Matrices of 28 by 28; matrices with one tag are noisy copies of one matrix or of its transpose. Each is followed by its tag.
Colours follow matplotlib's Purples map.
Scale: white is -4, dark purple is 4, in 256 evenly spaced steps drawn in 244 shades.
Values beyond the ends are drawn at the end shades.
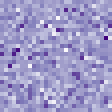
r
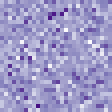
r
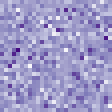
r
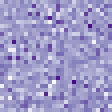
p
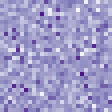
p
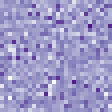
p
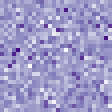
r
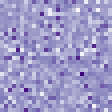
p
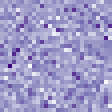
r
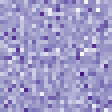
p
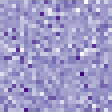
p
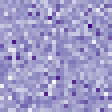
p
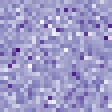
r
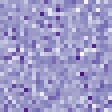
p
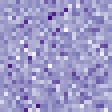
r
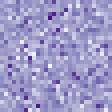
r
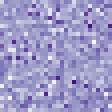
p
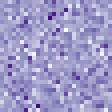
r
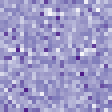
p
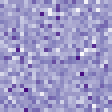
p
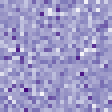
p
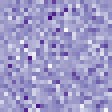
r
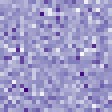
p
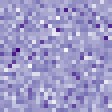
r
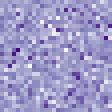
r
